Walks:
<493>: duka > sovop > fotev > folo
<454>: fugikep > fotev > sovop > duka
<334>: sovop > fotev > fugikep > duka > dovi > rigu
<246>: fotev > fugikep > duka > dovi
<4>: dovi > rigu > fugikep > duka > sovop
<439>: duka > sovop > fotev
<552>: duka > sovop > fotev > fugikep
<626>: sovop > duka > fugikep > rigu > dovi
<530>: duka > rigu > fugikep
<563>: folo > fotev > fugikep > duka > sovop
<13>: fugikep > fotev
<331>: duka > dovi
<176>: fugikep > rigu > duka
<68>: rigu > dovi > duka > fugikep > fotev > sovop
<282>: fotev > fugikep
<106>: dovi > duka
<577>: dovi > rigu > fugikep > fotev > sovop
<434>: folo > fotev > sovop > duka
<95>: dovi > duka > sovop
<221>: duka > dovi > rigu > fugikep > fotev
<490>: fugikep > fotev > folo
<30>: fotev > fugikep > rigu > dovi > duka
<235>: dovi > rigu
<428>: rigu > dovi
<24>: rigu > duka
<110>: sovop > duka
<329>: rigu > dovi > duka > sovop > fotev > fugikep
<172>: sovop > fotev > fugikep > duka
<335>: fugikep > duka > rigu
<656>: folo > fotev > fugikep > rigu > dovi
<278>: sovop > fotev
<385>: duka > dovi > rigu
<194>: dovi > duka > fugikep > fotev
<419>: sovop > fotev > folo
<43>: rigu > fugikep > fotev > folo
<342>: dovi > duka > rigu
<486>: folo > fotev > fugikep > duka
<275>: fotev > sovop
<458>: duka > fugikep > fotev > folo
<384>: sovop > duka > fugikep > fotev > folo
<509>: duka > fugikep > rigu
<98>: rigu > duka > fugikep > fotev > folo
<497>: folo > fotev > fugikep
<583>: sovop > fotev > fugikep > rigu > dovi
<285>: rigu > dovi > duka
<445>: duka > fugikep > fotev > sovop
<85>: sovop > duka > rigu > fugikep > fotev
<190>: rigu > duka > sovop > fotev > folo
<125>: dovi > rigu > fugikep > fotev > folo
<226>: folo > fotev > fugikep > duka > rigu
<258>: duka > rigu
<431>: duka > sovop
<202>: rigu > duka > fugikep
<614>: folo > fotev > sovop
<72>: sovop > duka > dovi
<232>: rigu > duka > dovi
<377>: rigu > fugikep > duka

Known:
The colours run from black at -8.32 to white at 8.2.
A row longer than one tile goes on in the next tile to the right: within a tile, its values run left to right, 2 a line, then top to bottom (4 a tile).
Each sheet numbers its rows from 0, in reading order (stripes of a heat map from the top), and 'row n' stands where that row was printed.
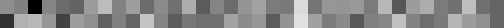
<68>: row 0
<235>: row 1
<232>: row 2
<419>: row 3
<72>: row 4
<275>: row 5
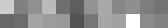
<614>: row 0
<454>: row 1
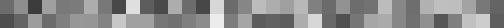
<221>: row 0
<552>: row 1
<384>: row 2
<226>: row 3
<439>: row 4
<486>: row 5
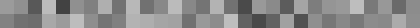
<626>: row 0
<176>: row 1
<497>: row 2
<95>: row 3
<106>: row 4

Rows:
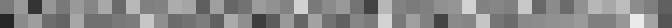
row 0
<4>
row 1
<335>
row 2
<385>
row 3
<431>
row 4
<458>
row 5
<13>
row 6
<285>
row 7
<434>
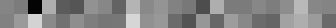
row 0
<329>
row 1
<490>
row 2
<194>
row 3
<278>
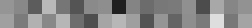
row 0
<282>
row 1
<577>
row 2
<43>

